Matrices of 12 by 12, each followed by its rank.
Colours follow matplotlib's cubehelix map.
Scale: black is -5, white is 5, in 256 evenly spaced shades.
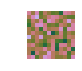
full rank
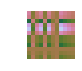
one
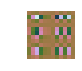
one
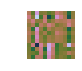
two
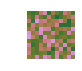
full rank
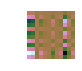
one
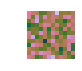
full rank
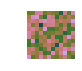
full rank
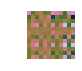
two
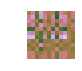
two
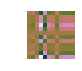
one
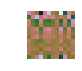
two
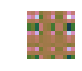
one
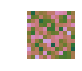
full rank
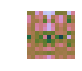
two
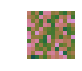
full rank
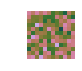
full rank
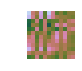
two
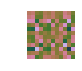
two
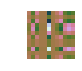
one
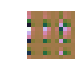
one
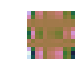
one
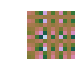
one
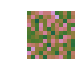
full rank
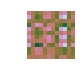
two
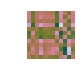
two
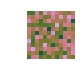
full rank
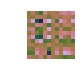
two
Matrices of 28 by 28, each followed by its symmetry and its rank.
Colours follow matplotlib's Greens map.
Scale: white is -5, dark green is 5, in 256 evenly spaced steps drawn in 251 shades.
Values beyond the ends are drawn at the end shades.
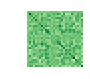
symmetric, rank five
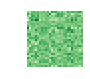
neither, rank five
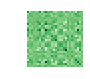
symmetric, rank three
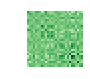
symmetric, rank three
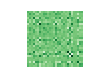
symmetric, rank three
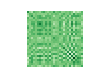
symmetric, rank three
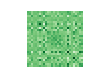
symmetric, rank three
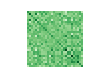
symmetric, rank five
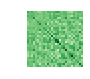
symmetric, rank five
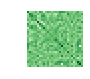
symmetric, rank five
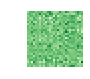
neither, rank five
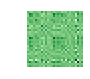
symmetric, rank three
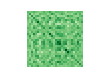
symmetric, rank five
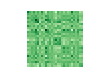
symmetric, rank three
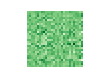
neither, rank five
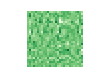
neither, rank five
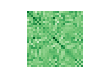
symmetric, rank five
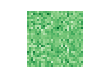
neither, rank five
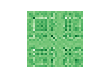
symmetric, rank three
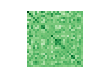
symmetric, rank five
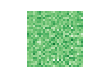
neither, rank five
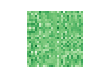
neither, rank five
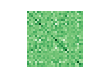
symmetric, rank five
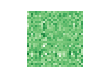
neither, rank five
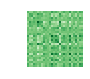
symmetric, rank three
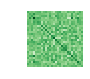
symmetric, rank five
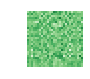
neither, rank five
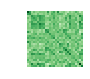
symmetric, rank five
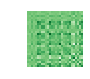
symmetric, rank three
